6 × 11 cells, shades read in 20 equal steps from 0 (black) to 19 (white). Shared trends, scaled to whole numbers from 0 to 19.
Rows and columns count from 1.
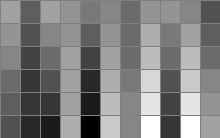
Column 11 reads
6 7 8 10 11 12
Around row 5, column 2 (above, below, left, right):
4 3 7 4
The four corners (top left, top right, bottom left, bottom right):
12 6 6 12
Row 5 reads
7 4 4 12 2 14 10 17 5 17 11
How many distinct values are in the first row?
7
